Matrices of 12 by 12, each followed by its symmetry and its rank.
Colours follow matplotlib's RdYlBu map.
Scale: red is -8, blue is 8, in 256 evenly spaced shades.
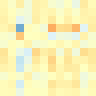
neither, rank two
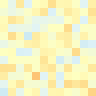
neither, full rank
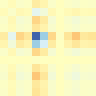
symmetric, rank one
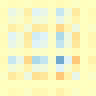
symmetric, rank one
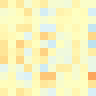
neither, rank two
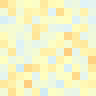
neither, full rank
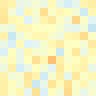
neither, full rank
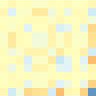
symmetric, rank two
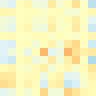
neither, rank two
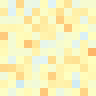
neither, full rank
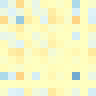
symmetric, rank two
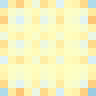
symmetric, rank one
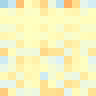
neither, rank two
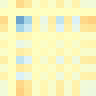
symmetric, rank one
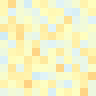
neither, full rank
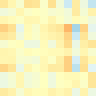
neither, rank two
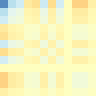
symmetric, rank one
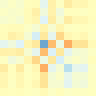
symmetric, rank two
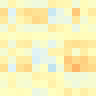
neither, rank two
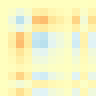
symmetric, rank one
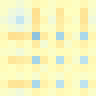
symmetric, rank two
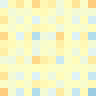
symmetric, rank two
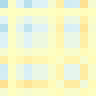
symmetric, rank one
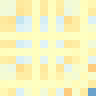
symmetric, rank two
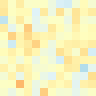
neither, full rank
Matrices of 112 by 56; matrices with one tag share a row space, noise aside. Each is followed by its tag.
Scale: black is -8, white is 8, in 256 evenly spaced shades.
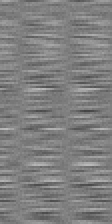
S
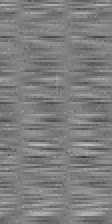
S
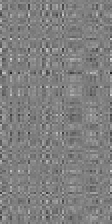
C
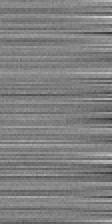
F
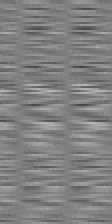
S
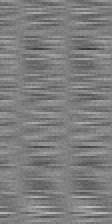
S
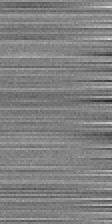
F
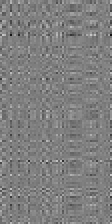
C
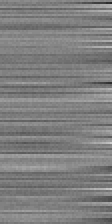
F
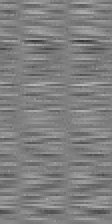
S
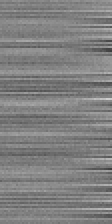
F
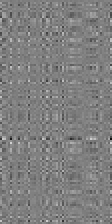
C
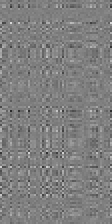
C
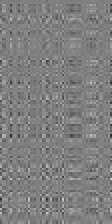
C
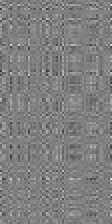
C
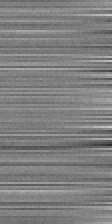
F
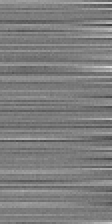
F
